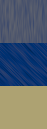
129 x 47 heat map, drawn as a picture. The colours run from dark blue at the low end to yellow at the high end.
It is made of 3 by 1 panels. Panel 1,1: low, streaked downward, faint in contrast. Panel 2,1: very low, slanting down to the right, faint in contrast. Panel 3,1: high, flat.
